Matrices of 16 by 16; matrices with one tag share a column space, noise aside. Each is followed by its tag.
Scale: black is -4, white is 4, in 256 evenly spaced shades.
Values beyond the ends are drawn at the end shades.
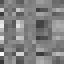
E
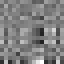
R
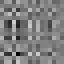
E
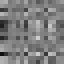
E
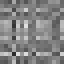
E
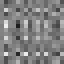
E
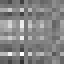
E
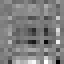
R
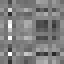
E
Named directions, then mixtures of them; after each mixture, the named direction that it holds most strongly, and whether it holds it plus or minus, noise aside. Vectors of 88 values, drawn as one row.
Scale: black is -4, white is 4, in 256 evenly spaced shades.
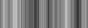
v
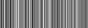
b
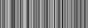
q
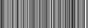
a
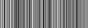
b, minus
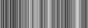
v, minus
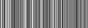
q, plus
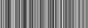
q, minus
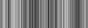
v, plus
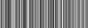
q, minus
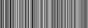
b, plus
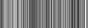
a, plus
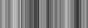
v, plus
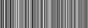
b, plus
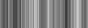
v, minus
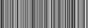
a, plus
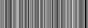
a, minus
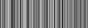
q, plus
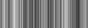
v, plus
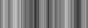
v, plus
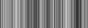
v, plus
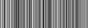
b, minus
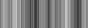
v, plus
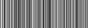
b, minus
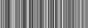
q, minus
